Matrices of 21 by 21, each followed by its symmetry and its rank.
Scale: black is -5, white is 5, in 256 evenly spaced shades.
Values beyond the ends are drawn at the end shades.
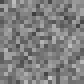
neither, full rank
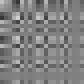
symmetric, rank one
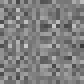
neither, rank three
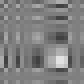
symmetric, rank one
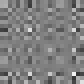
symmetric, rank two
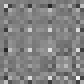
symmetric, rank two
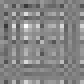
symmetric, rank two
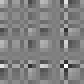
symmetric, rank one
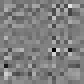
neither, rank three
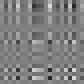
neither, rank one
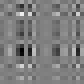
neither, rank one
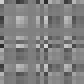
symmetric, rank one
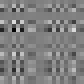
neither, rank one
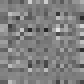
neither, rank three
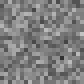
neither, full rank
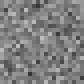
neither, full rank
